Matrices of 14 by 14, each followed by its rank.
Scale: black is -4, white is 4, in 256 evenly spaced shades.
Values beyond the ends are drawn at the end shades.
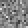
full rank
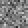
full rank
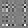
one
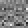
three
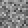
full rank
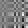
one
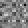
three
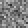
full rank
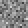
full rank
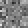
three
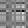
one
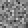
full rank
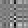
one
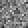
full rank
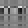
one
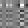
one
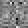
three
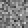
full rank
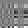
one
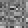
three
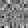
three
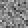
full rank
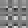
one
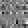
three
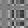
one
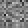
three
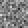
full rank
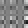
one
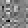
three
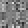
three
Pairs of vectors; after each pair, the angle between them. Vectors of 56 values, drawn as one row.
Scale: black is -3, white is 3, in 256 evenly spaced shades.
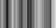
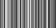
partly opposed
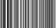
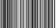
partly aligned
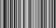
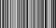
orthogonal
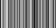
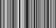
partly aligned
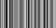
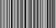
orthogonal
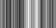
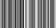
partly aligned
